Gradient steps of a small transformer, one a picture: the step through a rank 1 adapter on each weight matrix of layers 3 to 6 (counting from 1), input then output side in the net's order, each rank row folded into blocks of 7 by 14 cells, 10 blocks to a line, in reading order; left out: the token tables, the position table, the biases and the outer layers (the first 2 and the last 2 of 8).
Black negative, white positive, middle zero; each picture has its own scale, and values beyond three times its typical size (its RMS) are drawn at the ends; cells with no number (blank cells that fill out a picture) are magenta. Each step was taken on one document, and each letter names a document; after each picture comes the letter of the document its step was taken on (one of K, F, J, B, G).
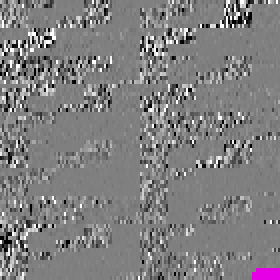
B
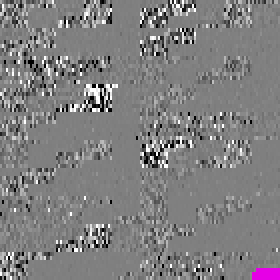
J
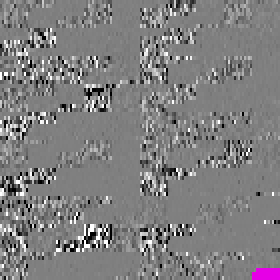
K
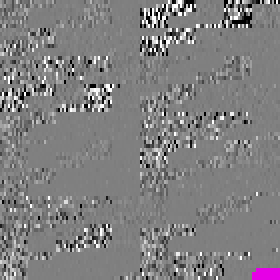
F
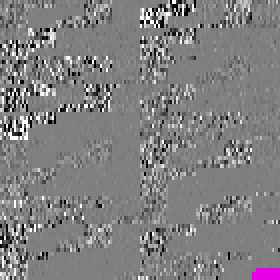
B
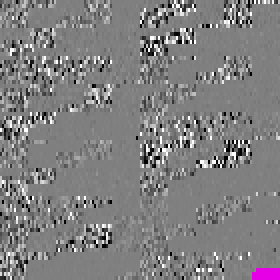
J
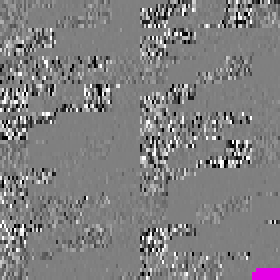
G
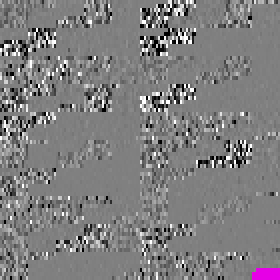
K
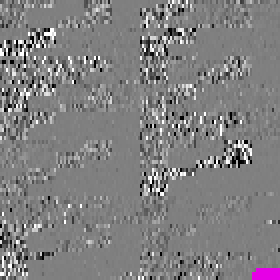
B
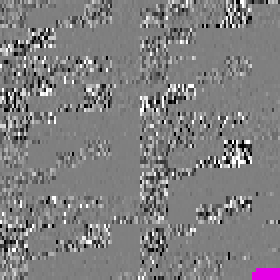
B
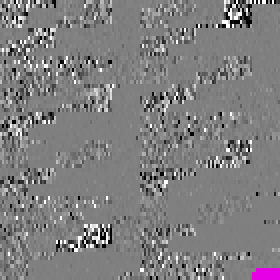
J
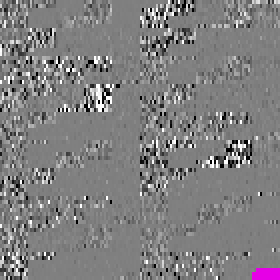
F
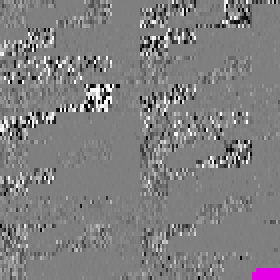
F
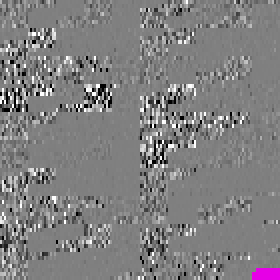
B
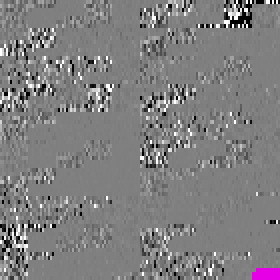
F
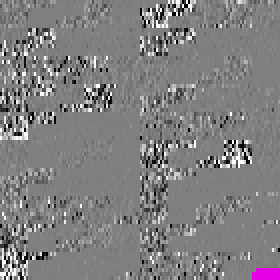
B
